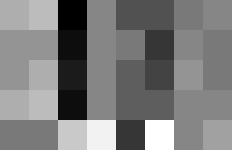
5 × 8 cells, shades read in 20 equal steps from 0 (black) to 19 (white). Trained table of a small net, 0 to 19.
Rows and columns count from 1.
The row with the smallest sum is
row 2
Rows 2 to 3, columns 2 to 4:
11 1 10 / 13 2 10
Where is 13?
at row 1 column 1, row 3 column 2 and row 4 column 1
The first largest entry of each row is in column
2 1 2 2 6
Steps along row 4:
up down up down same up same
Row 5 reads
9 9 15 18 4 19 10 12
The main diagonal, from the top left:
13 11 2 10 4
